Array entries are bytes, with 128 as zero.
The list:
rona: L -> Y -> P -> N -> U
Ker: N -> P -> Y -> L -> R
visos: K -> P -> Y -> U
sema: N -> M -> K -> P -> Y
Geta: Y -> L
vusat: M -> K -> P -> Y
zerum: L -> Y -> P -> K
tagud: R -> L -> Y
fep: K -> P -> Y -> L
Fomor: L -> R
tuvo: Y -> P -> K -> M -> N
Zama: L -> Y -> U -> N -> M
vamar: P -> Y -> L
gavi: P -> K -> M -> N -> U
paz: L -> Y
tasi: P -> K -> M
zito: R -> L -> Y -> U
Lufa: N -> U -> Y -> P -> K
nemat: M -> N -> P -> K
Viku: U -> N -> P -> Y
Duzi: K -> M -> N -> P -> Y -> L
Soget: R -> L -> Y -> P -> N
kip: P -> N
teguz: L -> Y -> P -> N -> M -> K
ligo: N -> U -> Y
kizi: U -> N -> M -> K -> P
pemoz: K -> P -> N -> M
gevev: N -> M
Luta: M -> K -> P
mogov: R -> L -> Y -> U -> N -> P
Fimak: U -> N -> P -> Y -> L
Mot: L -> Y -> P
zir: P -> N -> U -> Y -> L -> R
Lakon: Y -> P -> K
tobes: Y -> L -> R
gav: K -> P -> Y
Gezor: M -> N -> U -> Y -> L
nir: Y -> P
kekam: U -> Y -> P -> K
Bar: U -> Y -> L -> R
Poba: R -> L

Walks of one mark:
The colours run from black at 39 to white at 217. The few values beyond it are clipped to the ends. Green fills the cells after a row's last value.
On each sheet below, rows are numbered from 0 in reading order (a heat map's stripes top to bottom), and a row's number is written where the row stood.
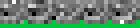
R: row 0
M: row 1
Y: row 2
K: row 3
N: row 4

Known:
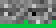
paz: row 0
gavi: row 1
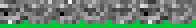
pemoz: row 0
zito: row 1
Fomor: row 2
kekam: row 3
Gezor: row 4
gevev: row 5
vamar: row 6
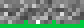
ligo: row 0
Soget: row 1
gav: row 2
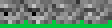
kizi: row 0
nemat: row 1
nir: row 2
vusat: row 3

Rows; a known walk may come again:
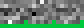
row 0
tuvo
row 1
Fomor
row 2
Duzi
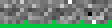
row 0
zito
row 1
visos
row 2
Ker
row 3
kip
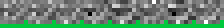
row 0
tagud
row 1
ligo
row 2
rona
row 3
kizi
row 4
Zama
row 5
Bar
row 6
gevev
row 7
Soget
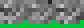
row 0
Lufa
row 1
Mot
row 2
sema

